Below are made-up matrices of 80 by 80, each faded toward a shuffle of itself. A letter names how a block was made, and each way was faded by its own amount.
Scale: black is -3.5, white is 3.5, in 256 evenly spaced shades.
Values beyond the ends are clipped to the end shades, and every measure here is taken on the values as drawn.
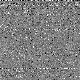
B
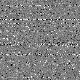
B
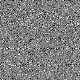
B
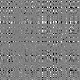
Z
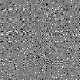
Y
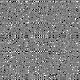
Y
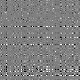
Z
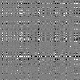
Z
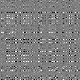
Z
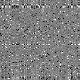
Y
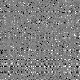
Y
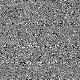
B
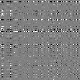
Z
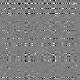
Z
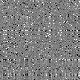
Y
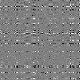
Z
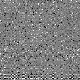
Y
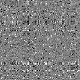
Y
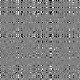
Z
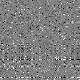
Y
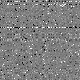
Y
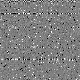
Y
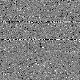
B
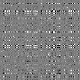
Z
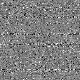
B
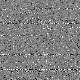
B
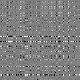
Z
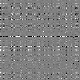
Z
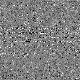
B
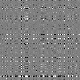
Z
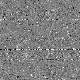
B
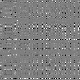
Z
